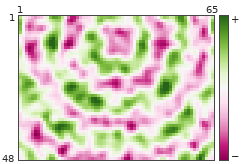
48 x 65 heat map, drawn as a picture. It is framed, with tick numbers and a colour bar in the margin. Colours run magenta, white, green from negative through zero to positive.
Slope: none. Grain: blotchy. Average level on the scale: 50%. Rings: centred on the top middle. Lone odd cells: none.
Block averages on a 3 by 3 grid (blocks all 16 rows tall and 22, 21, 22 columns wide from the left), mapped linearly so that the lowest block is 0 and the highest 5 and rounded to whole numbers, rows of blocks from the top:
040 | 543 | 203
